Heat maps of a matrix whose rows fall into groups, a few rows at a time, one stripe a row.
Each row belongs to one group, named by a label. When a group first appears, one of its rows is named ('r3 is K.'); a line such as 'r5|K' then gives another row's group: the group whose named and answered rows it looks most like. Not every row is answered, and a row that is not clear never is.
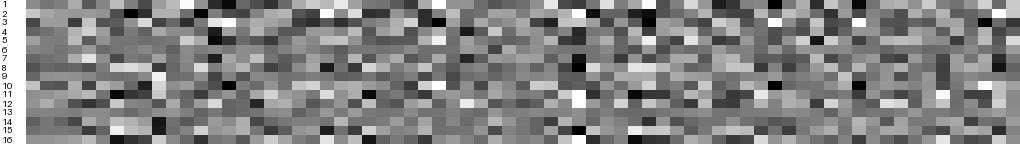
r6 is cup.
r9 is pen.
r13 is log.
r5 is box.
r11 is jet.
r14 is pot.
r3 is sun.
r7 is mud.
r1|box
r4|mud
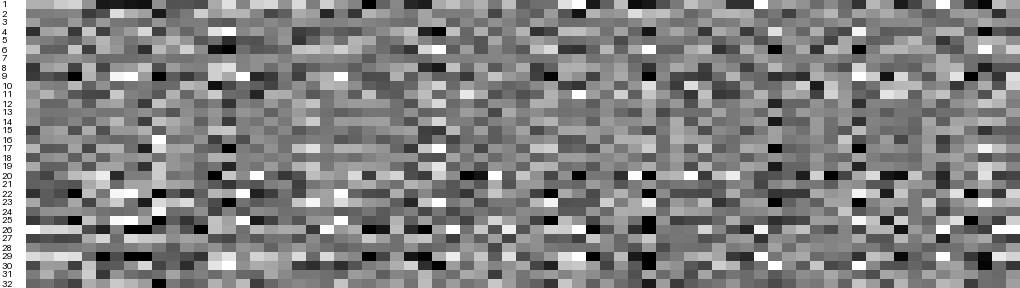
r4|sun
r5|log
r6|box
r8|sun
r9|pot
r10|box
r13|cup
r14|box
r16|pen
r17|box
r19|box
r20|mud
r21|log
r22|pot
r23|box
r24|pen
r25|pot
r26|jet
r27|log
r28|cup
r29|jet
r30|sun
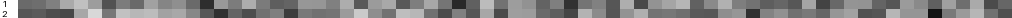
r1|mud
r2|log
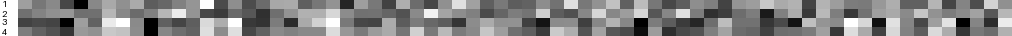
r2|box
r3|pot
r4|pot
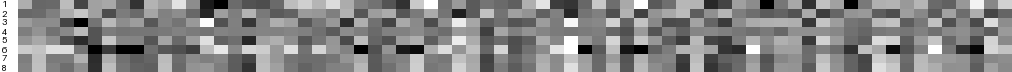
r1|box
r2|mud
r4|cup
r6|jet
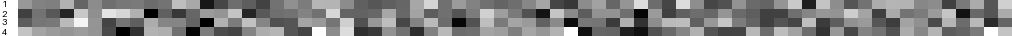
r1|box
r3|mud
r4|jet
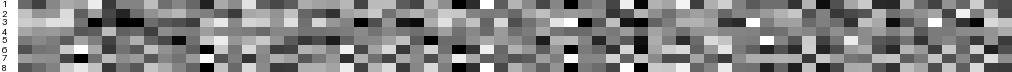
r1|mud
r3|jet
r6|mud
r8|mud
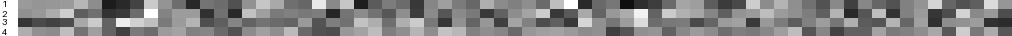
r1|jet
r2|pen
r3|log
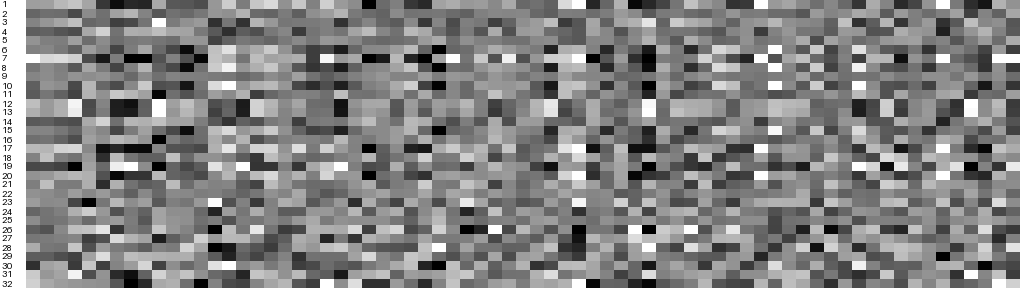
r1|jet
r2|pot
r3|pen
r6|sun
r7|jet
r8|sun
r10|sun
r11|pot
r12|pen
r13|pen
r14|log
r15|sun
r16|pot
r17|jet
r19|pot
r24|mud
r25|box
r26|mud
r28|box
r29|log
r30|sun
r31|pen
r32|jet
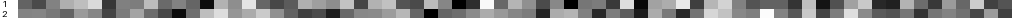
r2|sun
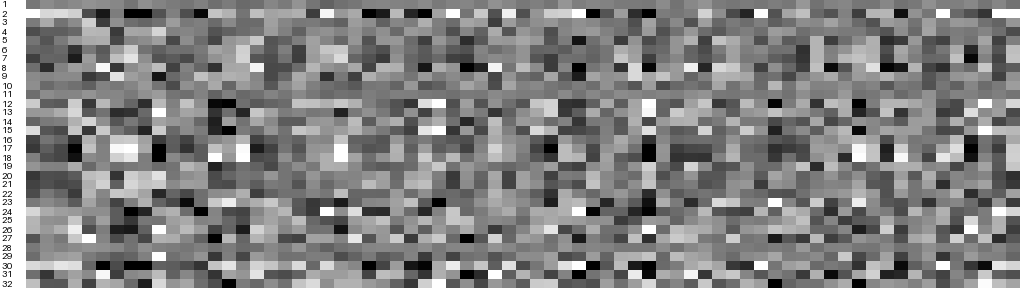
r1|pen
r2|jet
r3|cup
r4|log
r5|mud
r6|pot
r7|pot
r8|mud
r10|cup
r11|pen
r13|pen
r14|mud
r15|box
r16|pot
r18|pot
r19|box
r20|log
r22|pot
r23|sun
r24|jet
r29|pen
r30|jet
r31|mud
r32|box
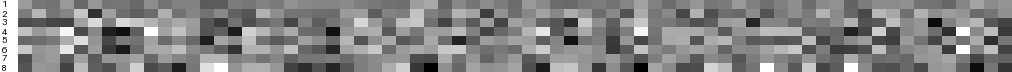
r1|box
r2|cup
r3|log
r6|pen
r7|sun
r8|sun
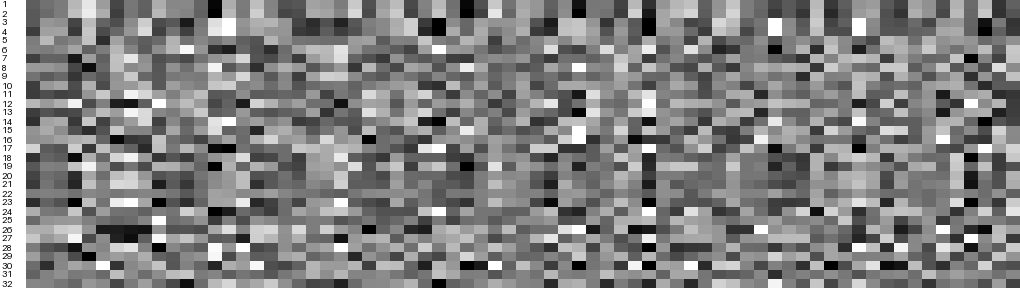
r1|mud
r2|mud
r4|sun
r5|cup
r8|cup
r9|pot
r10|sun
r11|log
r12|pen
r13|log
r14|sun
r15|cup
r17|box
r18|pot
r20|pot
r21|pot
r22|sun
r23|pot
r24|box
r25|pen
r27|pen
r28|pot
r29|cup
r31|box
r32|sun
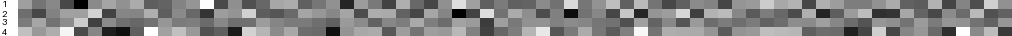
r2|mud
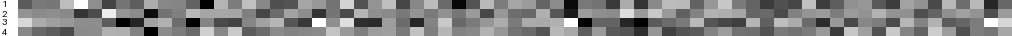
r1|mud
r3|jet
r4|pot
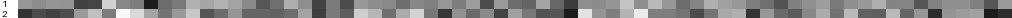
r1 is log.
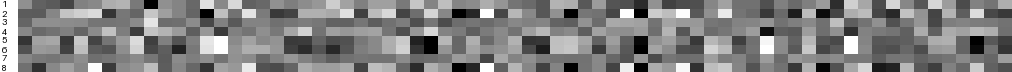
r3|pen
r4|box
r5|sun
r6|sun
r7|cup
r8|mud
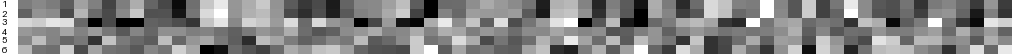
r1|sun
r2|sun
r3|jet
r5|cup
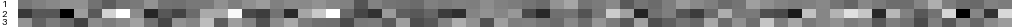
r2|pot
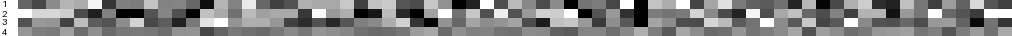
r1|mud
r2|jet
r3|sun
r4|box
